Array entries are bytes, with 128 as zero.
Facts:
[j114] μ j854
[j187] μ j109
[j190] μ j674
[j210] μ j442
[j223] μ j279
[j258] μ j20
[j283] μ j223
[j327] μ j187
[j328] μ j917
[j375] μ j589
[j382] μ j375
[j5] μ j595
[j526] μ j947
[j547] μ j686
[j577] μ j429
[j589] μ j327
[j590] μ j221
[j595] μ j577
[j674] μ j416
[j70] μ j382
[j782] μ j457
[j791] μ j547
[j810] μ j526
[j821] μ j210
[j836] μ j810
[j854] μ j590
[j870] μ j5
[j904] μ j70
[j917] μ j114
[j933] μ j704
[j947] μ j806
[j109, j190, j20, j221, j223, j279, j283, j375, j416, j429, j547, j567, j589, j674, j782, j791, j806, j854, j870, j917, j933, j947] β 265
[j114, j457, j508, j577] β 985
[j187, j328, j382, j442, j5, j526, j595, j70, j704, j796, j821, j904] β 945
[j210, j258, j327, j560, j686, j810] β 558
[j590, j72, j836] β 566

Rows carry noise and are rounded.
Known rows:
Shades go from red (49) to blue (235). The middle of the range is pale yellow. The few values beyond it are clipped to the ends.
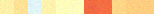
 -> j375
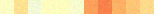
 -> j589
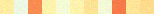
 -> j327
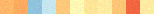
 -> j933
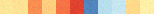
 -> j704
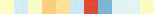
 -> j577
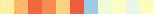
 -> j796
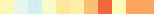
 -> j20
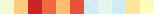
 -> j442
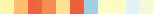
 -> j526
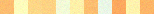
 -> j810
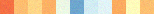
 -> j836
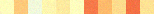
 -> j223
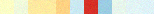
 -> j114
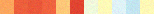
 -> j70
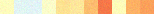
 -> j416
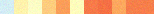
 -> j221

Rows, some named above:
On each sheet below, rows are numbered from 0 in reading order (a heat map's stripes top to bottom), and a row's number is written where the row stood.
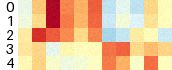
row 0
j442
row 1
j442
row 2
j821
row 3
j375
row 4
j917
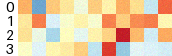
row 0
j686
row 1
j283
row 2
j547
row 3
j114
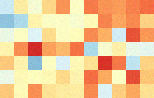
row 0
j221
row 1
j109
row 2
j429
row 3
j5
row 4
j791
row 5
j279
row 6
j210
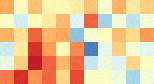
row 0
j560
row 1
j508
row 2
j590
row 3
j187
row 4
j442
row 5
j904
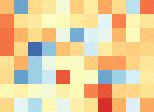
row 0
j686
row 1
j258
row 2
j836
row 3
j782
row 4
j190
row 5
j457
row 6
j947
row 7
j547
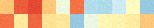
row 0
j328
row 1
j72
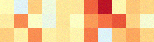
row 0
j806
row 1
j870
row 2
j210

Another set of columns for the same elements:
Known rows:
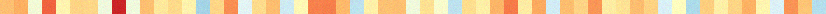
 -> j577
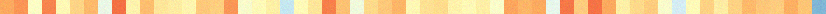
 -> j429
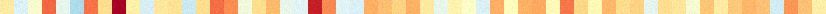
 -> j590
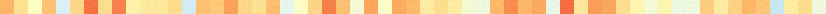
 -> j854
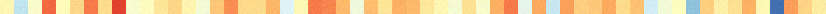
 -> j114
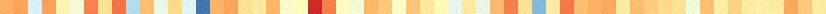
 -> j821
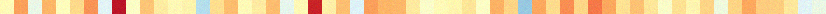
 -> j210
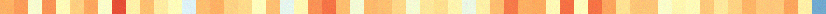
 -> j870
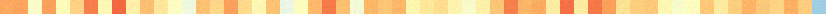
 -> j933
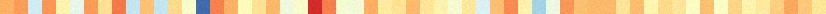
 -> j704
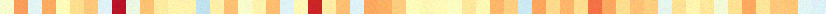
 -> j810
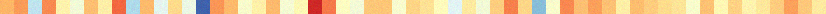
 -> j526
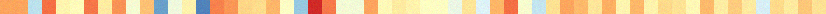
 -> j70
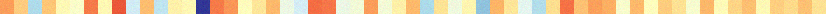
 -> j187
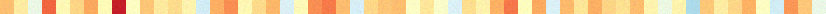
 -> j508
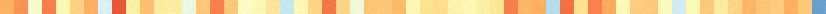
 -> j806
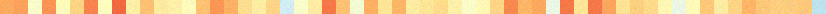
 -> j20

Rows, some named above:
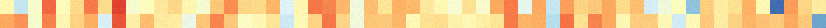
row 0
j114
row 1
j806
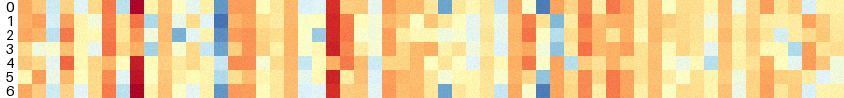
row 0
j327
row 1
j821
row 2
j904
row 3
j328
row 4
j457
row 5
j560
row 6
j327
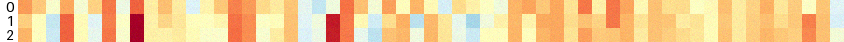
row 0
j589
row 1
j836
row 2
j72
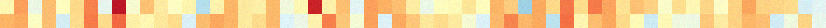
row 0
j258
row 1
j221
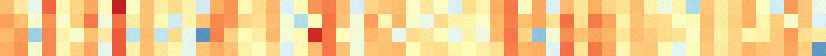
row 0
j508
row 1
j375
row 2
j5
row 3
j947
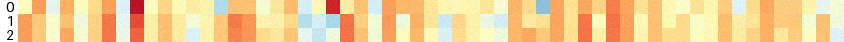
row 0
j686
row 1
j109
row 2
j589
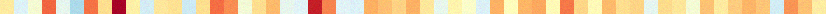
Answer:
j590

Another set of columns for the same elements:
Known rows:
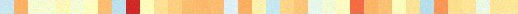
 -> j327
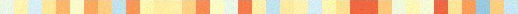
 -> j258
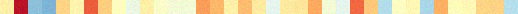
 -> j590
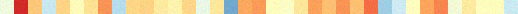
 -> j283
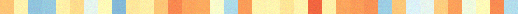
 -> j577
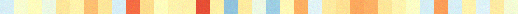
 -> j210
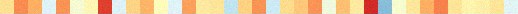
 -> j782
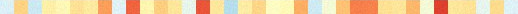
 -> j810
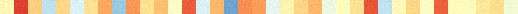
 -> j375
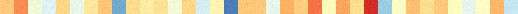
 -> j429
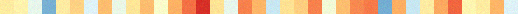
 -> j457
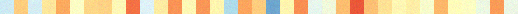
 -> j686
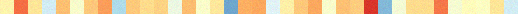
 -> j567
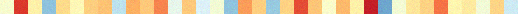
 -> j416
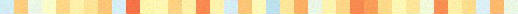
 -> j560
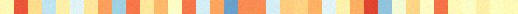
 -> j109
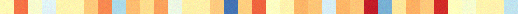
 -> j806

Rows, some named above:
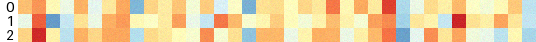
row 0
j870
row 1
j836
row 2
j917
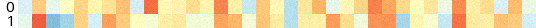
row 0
j560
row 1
j72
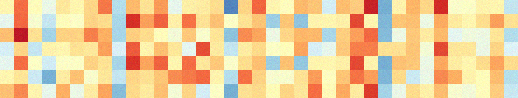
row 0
j947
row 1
j187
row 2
j221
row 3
j810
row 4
j187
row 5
j508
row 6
j870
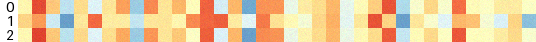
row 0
j589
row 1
j114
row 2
j375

